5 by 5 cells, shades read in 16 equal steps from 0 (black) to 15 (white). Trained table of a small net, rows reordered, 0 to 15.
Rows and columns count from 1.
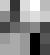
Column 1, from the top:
12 8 4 9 10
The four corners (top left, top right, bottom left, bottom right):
12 11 10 4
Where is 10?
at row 4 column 2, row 5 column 1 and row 5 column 2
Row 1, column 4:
15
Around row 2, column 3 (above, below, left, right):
13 7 4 13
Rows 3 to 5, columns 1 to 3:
4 6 7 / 9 10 9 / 10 10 9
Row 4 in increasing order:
0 5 9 9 10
